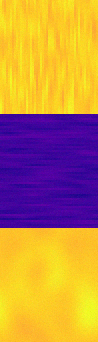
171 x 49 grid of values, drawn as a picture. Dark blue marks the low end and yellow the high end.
It is made of 3 by 1 panels. Panel 1,1: very high, streaked downward, faint in contrast. Panel 2,1: very low, streaked across, faint in contrast. Panel 3,1: very high, smooth, faint in contrast.
